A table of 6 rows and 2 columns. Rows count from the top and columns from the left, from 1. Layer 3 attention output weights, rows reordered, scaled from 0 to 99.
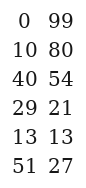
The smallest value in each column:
0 13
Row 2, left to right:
10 80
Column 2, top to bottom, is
99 80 54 21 13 27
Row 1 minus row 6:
-51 72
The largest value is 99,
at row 1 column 2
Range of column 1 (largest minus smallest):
51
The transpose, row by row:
0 10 40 29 13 51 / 99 80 54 21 13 27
